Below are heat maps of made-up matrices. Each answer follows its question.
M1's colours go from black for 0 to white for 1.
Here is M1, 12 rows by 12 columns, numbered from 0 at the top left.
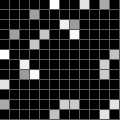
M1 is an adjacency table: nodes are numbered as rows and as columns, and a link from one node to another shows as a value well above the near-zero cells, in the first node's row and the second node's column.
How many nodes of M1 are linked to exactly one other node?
3
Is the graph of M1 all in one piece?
no
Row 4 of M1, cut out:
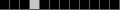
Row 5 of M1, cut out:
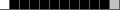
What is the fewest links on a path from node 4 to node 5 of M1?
5
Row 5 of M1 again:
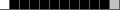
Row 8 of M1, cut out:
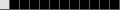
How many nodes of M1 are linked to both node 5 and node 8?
1
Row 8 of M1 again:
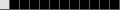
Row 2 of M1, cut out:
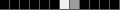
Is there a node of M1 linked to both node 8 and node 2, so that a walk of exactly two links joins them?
no
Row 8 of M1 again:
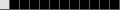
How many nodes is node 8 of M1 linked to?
1
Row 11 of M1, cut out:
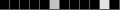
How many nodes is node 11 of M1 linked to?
2
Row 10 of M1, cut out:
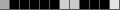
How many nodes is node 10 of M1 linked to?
4
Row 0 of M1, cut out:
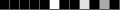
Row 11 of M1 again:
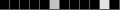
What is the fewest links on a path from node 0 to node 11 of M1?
2
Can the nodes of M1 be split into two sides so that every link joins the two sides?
yes
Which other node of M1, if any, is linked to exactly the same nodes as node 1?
node 4
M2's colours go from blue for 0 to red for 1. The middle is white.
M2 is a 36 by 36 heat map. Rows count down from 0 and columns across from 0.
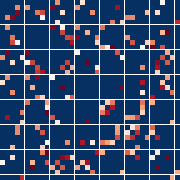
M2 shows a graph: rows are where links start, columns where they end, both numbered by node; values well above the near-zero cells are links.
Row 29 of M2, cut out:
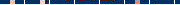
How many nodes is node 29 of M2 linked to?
3
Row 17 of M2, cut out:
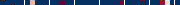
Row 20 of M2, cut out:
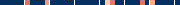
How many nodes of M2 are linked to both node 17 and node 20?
0
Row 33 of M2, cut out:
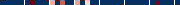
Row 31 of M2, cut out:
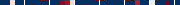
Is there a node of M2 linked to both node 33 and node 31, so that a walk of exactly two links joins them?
yes
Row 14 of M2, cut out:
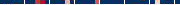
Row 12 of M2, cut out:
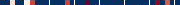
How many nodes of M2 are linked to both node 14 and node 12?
2
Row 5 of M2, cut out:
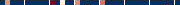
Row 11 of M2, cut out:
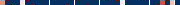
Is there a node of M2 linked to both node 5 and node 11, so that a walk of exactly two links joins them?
no
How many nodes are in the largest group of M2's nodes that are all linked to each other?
5
